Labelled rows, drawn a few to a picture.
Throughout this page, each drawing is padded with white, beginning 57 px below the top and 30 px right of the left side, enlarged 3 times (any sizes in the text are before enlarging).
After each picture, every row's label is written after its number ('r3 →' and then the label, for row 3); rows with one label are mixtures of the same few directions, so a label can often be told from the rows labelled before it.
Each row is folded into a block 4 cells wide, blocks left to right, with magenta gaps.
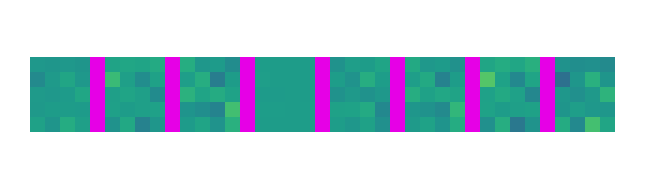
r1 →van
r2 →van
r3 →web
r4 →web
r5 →web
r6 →web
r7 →van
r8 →van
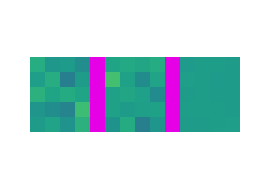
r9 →web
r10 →van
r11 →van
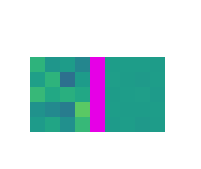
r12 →web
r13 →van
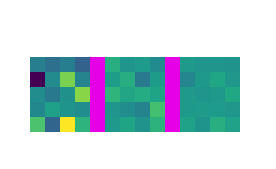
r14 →van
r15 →web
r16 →van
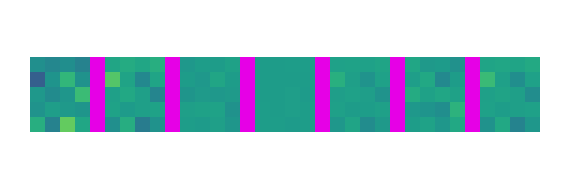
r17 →van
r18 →van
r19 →web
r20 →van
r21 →van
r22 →web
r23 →van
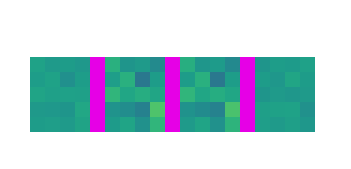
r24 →web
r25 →web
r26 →web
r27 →web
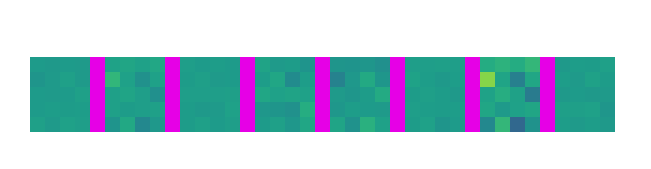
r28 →van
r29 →van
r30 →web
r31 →web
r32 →van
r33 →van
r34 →van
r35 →web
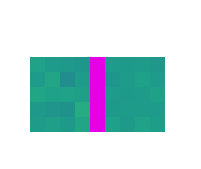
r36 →web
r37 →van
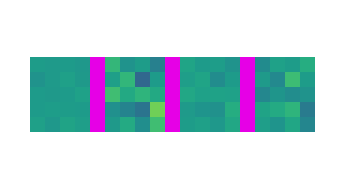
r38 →van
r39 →web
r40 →web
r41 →web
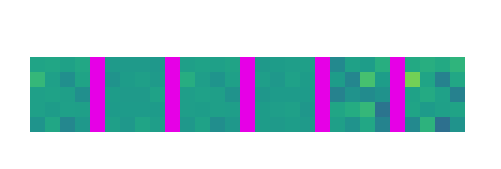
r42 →van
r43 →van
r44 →van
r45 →web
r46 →web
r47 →van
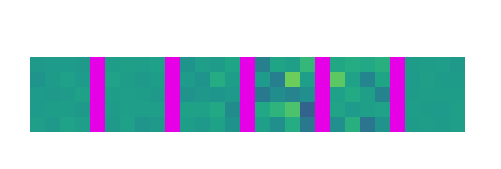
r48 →van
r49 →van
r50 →web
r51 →web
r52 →van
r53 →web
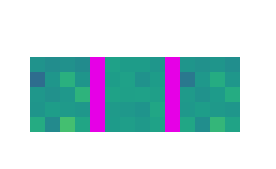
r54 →van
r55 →web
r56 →van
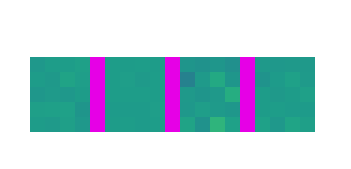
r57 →web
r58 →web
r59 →van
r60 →van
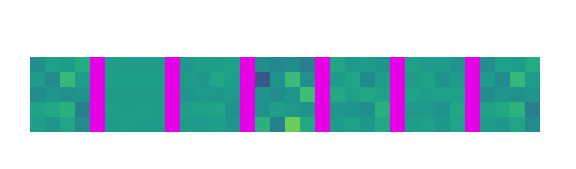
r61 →web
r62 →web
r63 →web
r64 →van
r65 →web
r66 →web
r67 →web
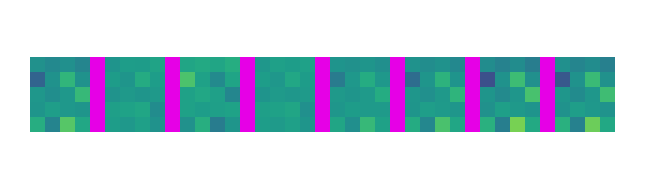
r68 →van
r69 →web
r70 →van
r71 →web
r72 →van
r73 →van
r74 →van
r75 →van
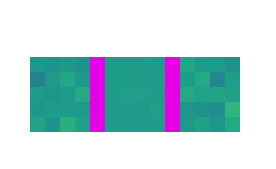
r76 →van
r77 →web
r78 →web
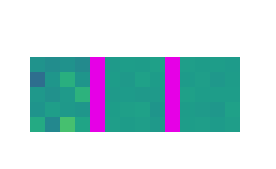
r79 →van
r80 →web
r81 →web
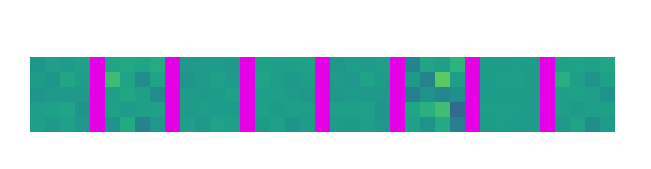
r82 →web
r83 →van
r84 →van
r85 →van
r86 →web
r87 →web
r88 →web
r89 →van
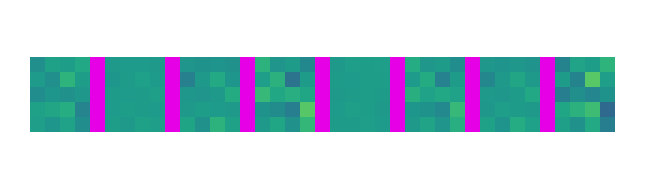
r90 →web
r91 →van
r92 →van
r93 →web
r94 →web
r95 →web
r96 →van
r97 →web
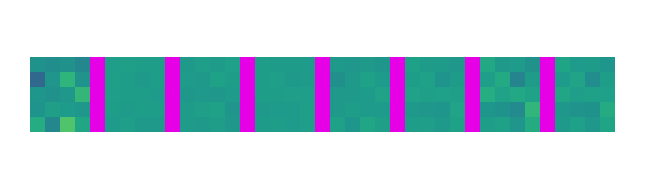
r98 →van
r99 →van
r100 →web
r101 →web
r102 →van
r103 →web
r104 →web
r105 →web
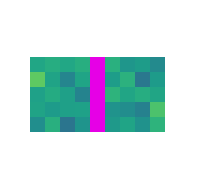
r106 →van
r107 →web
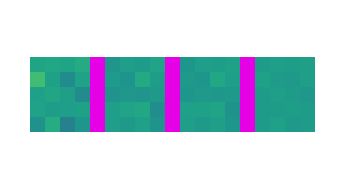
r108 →van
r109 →web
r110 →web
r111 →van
